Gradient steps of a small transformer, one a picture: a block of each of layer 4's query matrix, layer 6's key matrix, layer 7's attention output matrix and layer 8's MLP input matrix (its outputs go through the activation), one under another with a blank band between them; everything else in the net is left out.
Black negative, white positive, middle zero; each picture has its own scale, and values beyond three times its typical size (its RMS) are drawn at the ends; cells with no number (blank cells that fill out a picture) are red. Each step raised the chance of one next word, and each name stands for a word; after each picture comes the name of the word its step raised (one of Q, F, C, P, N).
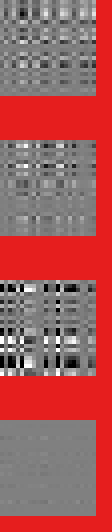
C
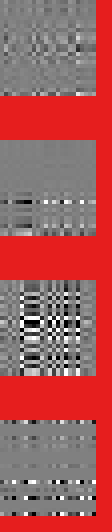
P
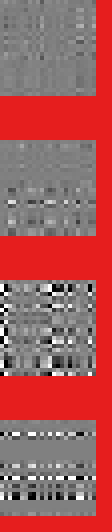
C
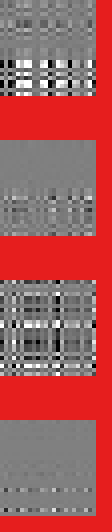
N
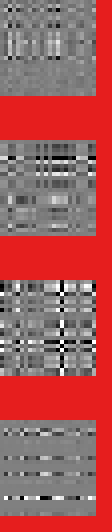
C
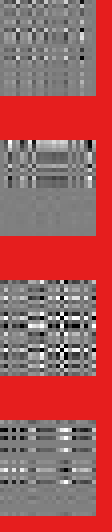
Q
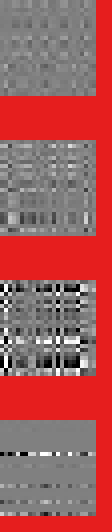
C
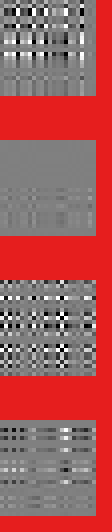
Q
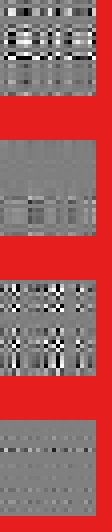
C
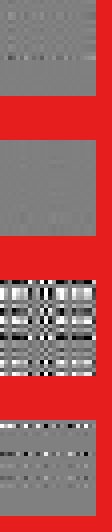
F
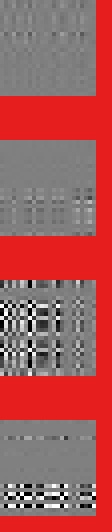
Q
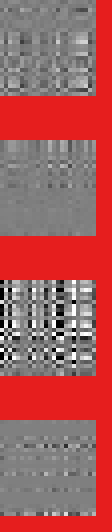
P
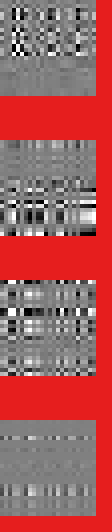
F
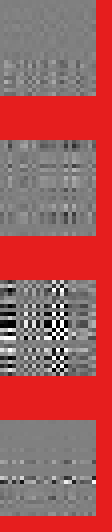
P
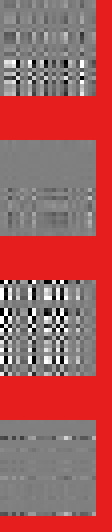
F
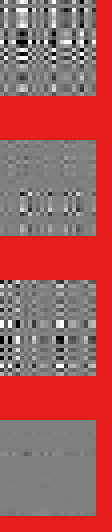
N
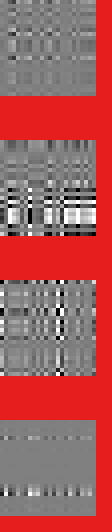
F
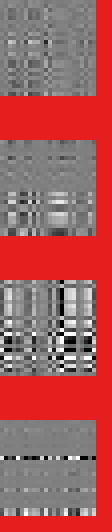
P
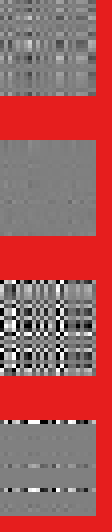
Q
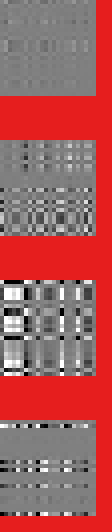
F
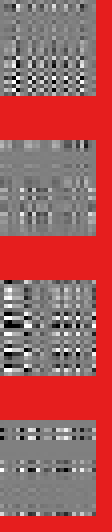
Q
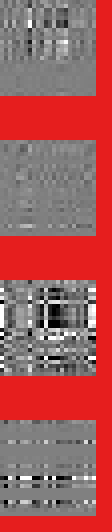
P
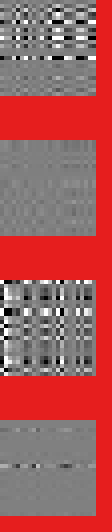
F
